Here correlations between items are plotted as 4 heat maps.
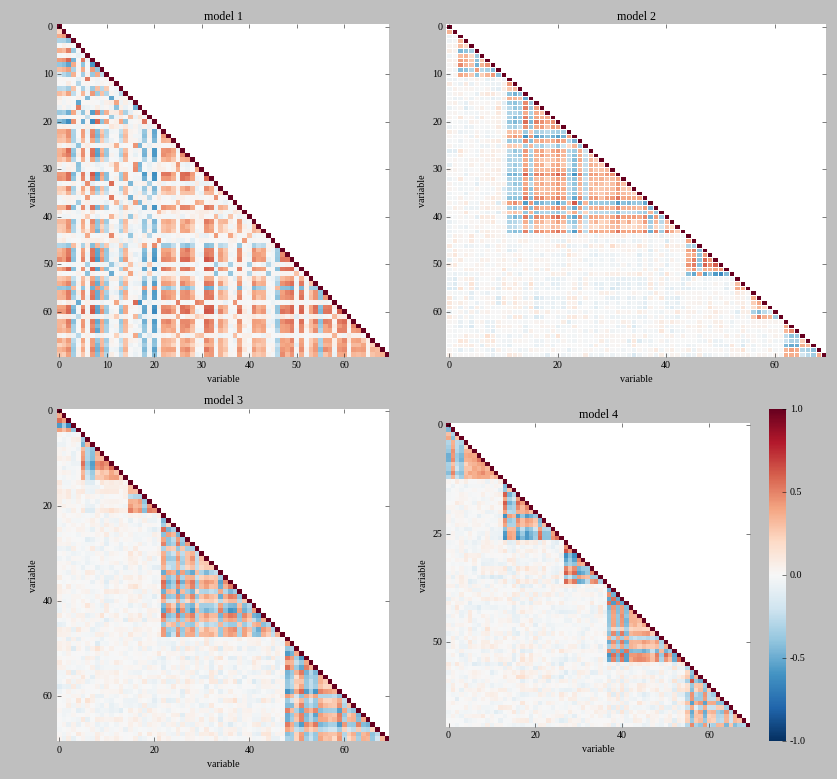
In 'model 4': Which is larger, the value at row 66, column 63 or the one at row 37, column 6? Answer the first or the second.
the second
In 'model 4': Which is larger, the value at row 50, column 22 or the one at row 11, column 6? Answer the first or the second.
the second
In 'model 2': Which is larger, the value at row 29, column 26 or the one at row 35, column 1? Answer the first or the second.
the first
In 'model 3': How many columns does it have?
70
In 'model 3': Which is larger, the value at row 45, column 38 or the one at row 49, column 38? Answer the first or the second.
the first
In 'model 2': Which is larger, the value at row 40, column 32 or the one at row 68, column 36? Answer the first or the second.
the first
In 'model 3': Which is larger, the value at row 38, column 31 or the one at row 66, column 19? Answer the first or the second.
the second
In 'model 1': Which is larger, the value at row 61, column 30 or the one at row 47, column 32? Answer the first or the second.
the second
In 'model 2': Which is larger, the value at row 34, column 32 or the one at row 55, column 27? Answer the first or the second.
the first
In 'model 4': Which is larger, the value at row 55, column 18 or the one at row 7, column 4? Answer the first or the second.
the second
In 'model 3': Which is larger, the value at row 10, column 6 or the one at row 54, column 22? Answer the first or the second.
the second
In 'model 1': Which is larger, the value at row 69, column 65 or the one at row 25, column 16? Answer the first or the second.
the second
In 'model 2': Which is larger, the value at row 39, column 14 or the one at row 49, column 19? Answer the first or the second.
the second
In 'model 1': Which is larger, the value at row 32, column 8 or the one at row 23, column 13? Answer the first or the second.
the second
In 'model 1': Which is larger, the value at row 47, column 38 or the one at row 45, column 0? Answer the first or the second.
the first
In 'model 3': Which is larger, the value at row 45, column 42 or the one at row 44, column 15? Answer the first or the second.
the first
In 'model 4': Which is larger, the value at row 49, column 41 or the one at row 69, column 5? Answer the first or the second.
the first
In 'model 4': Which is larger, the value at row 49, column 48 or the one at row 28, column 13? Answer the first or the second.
the second
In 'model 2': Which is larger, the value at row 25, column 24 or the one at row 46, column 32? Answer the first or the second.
the second
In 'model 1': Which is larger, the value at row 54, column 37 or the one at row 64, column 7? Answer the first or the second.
the second
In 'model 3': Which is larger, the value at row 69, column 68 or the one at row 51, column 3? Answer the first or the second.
the first
